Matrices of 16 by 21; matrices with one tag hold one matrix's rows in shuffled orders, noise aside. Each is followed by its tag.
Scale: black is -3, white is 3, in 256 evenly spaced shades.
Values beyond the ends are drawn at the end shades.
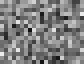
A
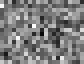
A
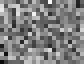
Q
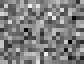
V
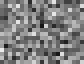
A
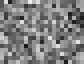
V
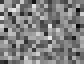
Q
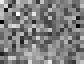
Q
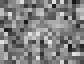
V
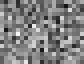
A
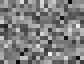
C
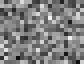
C
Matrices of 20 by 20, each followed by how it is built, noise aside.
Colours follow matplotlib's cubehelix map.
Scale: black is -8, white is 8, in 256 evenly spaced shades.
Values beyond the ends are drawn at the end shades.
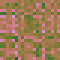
low rank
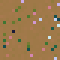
sparse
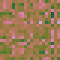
low rank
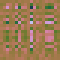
low rank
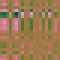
low rank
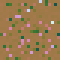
sparse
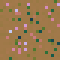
sparse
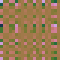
low rank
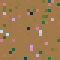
sparse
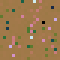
sparse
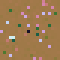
sparse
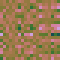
low rank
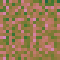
low rank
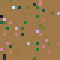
sparse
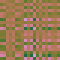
low rank
